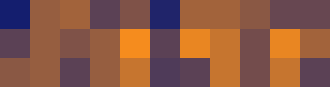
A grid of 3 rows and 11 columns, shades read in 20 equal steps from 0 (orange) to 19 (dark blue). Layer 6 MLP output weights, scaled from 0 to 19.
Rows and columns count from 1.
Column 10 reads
12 1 4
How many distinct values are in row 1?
8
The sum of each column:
41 24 30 29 14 45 21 15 31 17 32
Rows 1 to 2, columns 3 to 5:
7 13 10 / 10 8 0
